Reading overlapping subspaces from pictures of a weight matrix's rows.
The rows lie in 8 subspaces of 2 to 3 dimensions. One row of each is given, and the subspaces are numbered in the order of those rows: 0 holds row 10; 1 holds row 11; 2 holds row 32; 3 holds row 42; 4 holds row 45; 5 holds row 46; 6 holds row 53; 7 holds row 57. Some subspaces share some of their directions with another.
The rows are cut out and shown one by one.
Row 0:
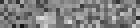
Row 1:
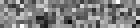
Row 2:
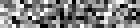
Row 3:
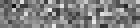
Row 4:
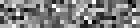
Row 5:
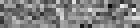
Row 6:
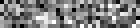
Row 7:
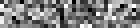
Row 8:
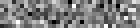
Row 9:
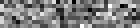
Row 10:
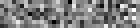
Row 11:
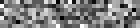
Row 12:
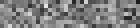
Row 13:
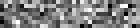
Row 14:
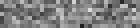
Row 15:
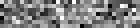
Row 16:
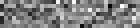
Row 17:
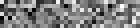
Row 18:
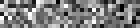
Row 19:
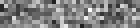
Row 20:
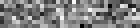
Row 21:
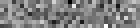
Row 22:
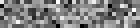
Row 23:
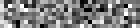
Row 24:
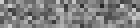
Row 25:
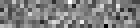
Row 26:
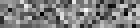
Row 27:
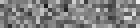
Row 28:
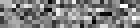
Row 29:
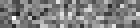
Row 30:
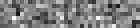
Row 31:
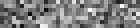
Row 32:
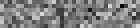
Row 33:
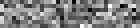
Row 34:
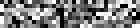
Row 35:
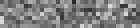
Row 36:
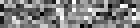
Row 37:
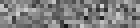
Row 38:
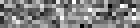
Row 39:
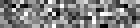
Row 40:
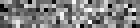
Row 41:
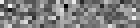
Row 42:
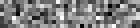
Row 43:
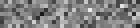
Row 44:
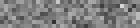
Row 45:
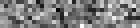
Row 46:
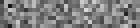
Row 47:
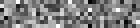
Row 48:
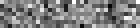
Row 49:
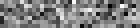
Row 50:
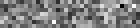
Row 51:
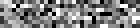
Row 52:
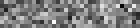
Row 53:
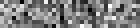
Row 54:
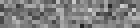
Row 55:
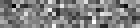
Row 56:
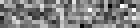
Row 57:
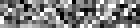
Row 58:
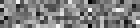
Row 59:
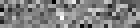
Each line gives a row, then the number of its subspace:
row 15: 1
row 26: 7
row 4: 3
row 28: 6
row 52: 5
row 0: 3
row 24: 5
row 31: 3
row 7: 6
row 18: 4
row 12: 2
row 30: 3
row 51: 6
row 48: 2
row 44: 5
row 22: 1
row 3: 6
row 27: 2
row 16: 4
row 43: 2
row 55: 6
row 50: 5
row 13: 5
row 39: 6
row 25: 0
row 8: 0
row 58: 1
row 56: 0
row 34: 2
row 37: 7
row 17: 4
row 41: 5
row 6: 3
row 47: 1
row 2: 3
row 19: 7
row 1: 3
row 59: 0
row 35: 7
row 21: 0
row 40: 5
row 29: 3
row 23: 5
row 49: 7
